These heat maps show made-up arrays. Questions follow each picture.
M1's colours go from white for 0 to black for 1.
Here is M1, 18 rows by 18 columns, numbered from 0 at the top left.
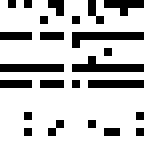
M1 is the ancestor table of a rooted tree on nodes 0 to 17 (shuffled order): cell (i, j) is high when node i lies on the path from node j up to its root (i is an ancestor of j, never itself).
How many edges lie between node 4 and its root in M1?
1
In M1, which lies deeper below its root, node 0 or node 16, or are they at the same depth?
node 16
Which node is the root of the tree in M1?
8
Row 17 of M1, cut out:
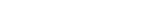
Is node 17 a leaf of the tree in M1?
yes
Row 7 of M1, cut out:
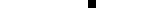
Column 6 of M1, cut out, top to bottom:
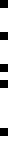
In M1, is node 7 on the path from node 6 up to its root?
no
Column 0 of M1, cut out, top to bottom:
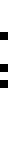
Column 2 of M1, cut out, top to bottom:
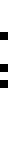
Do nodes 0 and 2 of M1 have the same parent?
yes
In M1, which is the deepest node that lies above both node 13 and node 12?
10
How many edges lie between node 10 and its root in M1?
2
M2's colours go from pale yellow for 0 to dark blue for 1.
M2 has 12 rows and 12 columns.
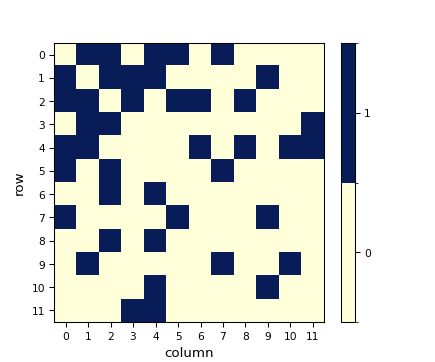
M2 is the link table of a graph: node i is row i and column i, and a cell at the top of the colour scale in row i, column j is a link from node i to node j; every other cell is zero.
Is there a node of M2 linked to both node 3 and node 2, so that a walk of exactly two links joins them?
yes
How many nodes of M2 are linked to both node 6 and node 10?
1
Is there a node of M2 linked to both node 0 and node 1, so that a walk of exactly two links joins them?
yes
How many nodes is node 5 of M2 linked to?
3
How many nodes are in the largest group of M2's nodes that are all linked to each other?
3
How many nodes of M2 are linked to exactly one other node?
0
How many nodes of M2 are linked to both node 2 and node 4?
4
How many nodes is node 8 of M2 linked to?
2
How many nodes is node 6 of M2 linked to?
2
